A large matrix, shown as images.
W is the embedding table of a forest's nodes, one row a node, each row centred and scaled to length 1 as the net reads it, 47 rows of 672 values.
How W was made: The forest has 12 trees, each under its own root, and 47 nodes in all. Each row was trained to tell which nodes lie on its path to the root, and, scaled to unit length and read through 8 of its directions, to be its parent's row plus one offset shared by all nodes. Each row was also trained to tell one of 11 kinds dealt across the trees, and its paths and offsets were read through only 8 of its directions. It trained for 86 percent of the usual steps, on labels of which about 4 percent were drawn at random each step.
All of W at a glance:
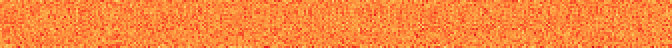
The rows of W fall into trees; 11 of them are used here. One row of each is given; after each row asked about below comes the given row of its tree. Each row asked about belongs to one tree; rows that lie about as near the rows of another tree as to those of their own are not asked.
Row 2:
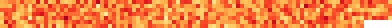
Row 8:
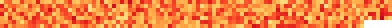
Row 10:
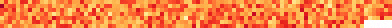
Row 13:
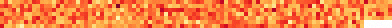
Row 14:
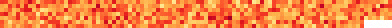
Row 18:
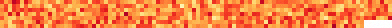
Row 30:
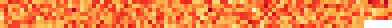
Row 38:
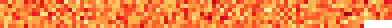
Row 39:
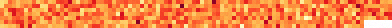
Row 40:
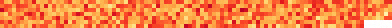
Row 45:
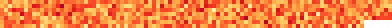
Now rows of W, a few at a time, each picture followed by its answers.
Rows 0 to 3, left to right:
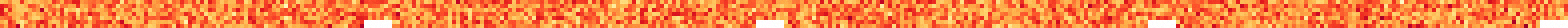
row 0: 2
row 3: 13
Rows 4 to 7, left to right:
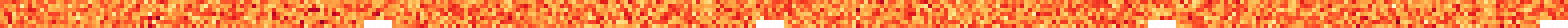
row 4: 18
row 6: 40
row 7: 39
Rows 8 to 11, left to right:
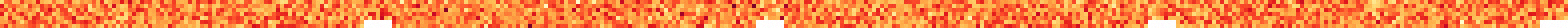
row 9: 13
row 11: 39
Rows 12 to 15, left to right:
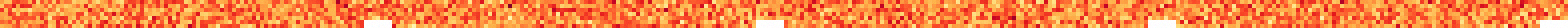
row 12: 10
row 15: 39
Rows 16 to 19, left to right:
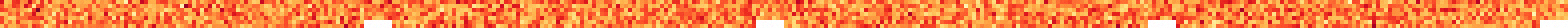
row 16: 18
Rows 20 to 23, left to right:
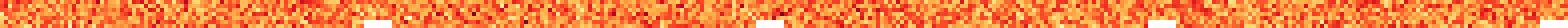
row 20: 40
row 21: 8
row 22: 14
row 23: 40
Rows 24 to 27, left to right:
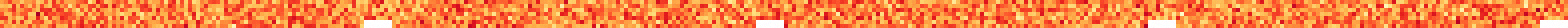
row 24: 45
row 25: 8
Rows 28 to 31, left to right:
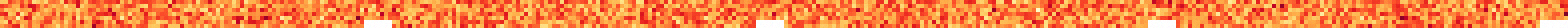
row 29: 2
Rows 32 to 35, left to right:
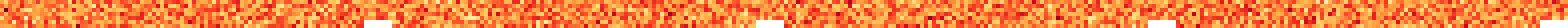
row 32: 10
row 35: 8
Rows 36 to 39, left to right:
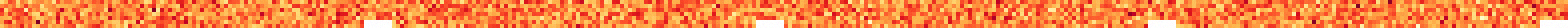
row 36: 10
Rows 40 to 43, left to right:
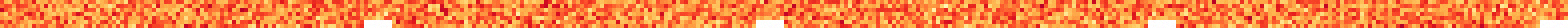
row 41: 39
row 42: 14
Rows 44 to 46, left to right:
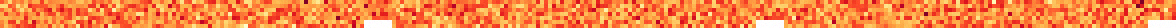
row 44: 8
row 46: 13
